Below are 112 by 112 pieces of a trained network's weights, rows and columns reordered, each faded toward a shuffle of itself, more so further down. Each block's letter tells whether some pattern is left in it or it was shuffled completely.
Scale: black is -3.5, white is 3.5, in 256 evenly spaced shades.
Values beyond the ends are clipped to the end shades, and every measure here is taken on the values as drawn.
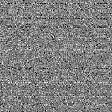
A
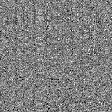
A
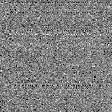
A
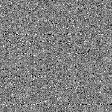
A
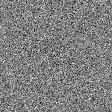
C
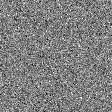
C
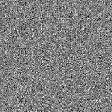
A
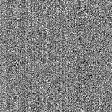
A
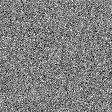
C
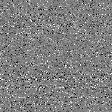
A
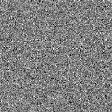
A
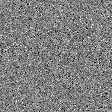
C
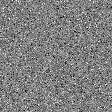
C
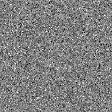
A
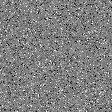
C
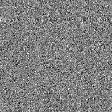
A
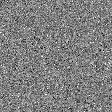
C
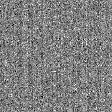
A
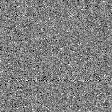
A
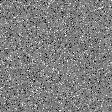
C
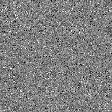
A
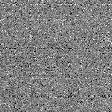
A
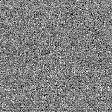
A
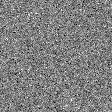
C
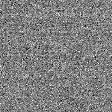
A
